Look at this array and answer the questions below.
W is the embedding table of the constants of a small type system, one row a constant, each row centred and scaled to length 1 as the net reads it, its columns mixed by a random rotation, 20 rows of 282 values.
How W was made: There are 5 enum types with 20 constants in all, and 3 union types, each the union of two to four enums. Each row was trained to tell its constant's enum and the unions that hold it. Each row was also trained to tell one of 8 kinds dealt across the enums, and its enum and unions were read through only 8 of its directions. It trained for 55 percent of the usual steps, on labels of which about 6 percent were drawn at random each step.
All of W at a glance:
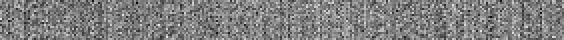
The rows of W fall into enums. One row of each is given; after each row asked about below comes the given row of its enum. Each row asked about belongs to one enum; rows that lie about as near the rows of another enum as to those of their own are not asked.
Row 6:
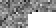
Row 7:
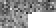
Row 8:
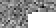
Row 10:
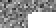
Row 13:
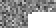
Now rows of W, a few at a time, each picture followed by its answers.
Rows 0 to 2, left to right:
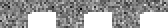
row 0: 7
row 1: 7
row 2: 13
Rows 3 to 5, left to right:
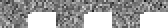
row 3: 10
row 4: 8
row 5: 7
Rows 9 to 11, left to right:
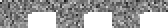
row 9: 7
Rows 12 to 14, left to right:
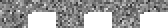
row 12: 10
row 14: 8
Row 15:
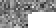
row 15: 7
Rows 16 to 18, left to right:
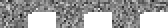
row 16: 10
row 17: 8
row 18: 8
